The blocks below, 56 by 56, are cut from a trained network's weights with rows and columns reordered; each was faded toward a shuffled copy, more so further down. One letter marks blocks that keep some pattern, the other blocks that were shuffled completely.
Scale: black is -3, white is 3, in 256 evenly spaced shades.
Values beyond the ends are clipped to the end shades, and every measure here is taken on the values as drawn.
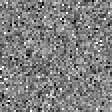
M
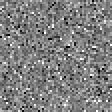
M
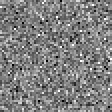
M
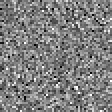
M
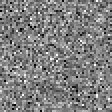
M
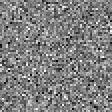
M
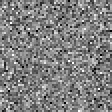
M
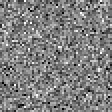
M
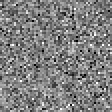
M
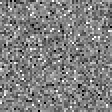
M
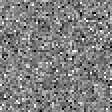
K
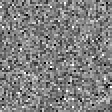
M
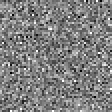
M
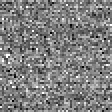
K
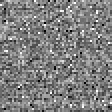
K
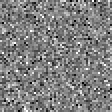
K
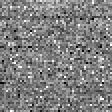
K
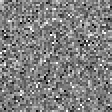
K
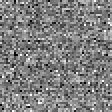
K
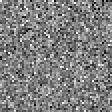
M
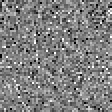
K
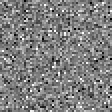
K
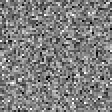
M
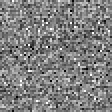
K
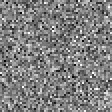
M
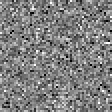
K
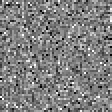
M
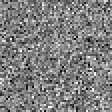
M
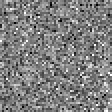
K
